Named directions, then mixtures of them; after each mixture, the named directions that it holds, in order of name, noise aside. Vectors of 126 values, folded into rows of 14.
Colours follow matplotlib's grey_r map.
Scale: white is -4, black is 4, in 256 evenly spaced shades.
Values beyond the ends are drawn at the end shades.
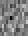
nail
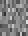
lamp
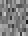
lamp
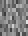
lamp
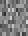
lamp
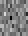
lamp, nail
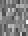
lamp, nail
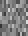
lamp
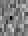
nail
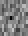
nail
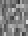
lamp, nail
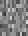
lamp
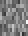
lamp, nail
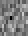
nail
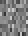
lamp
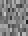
lamp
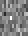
lamp, nail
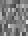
lamp, nail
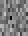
lamp, nail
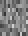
lamp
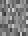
lamp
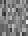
lamp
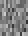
lamp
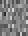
lamp
